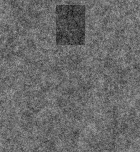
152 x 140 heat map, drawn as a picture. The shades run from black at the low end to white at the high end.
In the top middle lies a patch that is lower than the rest. Neither half mirrors the other. The texture is blotchy. The top middle is the ninth with the lowest average. There are no regular stripes. On average the colour sits 40% of the way up the scale.
